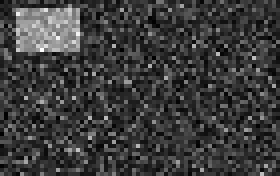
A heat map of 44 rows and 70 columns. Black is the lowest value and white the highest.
The halves do not mirror each other. The top left is the ninth with the highest average. No regular stripes run through it. In the top left lies a patch that is higher than the rest. The values are skewed, with a long tail toward high values.
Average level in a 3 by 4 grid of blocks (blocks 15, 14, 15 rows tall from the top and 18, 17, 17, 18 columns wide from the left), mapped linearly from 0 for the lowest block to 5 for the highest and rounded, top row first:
5100 / 0000 / 0000
